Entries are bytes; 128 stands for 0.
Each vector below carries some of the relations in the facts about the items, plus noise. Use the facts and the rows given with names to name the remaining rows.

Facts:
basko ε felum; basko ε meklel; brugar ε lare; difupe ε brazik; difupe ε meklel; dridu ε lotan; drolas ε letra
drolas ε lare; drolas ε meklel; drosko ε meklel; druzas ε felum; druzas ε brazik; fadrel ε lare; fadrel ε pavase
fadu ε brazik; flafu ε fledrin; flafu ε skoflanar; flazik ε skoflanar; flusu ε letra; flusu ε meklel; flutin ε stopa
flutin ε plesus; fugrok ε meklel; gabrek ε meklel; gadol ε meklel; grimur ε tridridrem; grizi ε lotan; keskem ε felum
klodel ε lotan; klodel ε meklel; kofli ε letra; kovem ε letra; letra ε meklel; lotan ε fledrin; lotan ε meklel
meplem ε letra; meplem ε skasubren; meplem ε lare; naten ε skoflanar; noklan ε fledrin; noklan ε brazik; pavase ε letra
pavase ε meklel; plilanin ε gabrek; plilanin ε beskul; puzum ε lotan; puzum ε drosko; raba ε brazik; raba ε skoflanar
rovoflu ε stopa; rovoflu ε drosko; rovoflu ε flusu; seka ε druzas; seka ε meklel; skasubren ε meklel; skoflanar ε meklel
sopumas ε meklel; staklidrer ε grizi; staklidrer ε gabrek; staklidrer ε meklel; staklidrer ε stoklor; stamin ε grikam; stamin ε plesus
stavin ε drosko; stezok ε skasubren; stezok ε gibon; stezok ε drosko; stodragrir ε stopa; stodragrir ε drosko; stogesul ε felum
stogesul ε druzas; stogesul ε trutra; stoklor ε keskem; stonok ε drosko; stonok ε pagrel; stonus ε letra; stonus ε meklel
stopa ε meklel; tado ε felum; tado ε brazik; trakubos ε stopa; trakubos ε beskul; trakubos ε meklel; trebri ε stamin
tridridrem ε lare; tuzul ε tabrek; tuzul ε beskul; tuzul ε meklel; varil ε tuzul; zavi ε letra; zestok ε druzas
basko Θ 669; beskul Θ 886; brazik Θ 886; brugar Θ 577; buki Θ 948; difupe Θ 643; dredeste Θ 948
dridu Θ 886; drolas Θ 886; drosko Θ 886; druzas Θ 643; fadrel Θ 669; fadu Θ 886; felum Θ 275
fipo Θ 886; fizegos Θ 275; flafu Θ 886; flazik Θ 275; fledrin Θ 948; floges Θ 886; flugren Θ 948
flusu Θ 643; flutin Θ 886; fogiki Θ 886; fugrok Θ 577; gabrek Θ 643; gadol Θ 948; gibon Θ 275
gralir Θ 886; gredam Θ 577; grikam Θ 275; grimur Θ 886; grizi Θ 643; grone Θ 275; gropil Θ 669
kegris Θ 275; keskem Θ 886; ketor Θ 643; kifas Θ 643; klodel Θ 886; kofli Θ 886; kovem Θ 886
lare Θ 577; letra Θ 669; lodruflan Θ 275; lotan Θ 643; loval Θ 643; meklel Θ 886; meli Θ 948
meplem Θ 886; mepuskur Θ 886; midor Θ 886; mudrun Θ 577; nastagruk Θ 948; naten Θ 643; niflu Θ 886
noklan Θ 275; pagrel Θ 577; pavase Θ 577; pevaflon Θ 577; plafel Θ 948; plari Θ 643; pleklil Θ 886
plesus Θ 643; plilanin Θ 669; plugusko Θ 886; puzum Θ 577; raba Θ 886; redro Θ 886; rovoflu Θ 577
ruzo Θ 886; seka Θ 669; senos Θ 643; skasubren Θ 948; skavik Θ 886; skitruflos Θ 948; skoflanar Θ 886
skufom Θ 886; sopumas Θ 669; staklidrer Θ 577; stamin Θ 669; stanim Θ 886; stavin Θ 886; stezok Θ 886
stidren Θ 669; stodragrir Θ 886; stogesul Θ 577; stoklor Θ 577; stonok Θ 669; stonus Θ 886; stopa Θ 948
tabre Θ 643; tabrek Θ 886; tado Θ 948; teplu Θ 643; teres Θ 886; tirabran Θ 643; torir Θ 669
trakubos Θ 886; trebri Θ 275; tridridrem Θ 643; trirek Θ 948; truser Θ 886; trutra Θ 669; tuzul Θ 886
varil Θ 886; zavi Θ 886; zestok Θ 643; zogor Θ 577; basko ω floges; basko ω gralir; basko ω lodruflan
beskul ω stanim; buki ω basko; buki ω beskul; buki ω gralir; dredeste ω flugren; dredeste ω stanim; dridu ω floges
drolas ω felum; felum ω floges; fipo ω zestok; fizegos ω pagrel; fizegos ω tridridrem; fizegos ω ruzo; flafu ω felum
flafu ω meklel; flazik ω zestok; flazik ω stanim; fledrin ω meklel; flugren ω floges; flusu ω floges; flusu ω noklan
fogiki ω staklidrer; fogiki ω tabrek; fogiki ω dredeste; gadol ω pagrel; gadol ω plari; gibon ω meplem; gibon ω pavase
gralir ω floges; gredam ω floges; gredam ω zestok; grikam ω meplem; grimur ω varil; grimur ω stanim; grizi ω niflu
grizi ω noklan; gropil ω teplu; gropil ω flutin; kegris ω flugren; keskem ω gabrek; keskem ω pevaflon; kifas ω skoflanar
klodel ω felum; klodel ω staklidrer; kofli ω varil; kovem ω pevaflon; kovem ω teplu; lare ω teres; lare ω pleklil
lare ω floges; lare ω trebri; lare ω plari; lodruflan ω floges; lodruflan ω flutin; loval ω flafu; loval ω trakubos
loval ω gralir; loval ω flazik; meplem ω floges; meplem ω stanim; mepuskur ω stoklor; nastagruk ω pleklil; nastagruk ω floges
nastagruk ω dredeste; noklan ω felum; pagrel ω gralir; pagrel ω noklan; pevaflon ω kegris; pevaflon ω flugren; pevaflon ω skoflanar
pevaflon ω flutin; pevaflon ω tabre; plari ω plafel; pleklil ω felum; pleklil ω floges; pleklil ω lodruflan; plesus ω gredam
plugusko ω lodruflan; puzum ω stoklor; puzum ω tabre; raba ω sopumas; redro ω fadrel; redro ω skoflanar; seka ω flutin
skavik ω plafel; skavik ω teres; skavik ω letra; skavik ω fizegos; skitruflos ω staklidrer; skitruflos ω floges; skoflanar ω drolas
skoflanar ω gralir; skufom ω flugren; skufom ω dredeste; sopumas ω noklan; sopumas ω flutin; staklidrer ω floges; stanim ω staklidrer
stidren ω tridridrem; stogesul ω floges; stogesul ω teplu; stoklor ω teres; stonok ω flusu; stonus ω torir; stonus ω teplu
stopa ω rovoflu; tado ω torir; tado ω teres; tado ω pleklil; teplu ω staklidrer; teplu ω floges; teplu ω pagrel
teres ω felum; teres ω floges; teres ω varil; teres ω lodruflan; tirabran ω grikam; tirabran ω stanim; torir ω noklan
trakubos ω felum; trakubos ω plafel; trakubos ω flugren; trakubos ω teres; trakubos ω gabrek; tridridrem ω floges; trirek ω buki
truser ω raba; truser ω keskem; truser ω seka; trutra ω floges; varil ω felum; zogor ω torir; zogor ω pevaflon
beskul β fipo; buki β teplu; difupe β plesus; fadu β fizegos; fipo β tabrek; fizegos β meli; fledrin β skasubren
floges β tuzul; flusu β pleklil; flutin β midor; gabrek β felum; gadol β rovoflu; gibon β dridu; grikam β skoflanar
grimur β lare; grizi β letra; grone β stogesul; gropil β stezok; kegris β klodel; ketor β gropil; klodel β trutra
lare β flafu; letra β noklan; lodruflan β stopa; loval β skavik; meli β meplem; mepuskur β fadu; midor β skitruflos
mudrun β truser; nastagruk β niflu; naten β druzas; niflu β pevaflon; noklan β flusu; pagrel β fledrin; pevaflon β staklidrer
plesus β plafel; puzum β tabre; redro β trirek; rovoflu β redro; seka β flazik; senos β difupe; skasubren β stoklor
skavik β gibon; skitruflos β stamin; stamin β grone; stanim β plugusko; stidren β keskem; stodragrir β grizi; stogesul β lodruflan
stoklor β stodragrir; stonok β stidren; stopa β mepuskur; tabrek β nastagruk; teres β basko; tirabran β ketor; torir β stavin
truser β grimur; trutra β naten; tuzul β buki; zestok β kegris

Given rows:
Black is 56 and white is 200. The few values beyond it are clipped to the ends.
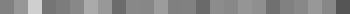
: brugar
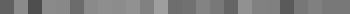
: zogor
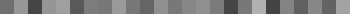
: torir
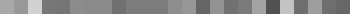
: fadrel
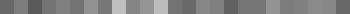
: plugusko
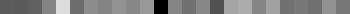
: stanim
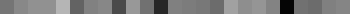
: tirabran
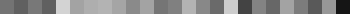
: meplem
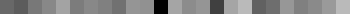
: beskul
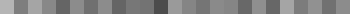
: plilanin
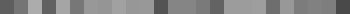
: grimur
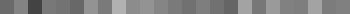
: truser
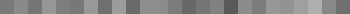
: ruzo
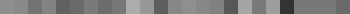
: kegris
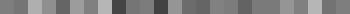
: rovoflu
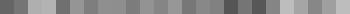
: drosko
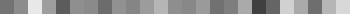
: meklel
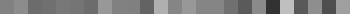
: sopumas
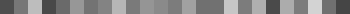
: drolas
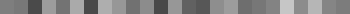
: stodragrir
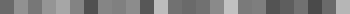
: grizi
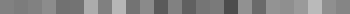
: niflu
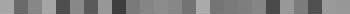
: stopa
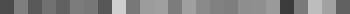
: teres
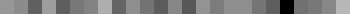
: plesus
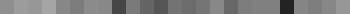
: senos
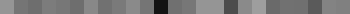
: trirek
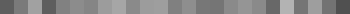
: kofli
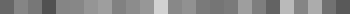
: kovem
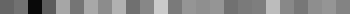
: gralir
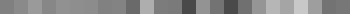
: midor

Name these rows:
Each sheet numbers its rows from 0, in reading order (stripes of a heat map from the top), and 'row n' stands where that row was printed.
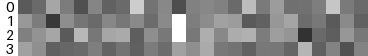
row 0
varil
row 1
lodruflan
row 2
tridridrem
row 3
seka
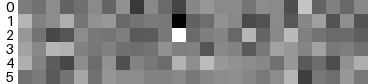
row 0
gadol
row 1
meli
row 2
stogesul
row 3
grone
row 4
trutra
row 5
gredam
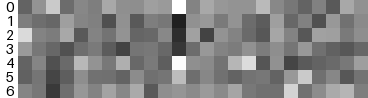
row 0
lare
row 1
stonok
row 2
stamin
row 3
tado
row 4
flusu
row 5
raba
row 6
floges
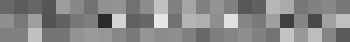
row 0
dridu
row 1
felum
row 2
zavi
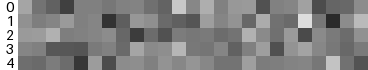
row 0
basko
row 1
fledrin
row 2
zestok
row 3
keskem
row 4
trakubos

